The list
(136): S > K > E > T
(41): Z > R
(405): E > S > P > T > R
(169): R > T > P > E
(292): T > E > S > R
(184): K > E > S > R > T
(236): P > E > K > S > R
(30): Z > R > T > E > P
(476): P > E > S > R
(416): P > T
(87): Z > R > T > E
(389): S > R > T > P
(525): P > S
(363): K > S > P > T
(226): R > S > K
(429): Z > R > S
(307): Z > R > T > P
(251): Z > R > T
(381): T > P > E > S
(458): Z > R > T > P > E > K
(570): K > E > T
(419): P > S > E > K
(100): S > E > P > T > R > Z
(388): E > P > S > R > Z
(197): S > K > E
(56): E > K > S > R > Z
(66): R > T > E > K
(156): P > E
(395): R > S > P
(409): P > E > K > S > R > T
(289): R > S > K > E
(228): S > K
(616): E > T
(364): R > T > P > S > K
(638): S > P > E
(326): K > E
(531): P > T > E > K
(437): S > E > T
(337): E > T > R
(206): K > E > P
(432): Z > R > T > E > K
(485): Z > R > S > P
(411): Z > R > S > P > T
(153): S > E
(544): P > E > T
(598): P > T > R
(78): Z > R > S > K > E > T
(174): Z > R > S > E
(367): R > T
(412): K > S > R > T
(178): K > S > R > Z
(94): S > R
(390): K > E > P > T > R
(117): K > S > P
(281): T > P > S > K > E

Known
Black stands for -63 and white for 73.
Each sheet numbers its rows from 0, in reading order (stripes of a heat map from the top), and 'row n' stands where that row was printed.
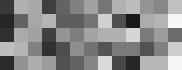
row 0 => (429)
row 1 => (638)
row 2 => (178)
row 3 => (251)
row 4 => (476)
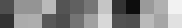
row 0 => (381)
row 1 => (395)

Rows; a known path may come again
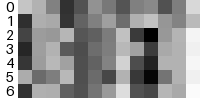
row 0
(251)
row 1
(429)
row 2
(381)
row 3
(388)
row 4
(476)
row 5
(544)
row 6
(395)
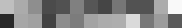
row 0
(87)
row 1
(178)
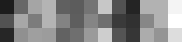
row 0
(638)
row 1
(437)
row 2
(525)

